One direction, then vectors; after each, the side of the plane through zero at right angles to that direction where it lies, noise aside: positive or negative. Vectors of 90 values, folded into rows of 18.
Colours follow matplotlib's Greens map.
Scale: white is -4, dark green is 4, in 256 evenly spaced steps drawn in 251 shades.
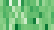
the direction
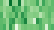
negative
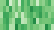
positive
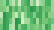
positive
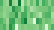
negative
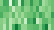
positive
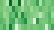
negative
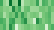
negative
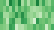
negative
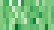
positive
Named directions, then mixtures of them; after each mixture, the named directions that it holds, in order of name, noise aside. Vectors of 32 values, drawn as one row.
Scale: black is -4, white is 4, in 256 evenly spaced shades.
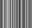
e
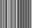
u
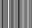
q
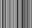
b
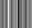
q, u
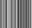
u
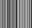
u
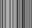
b, e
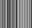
u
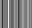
q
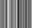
q, u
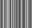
e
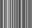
e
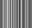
e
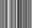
q, u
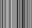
b, e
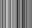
b, e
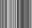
b, u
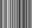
e, u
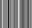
q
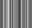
e, q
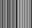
u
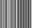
u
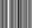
q, u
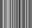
e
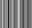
q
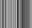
b, u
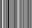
b, q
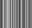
e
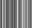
b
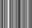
e, q
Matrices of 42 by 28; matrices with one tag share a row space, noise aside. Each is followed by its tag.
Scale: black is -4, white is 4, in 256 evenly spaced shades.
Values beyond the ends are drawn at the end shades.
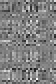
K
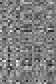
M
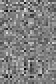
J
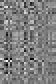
J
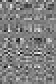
M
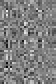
J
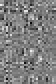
J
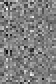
J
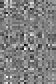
J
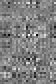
K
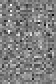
M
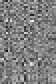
J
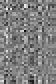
J
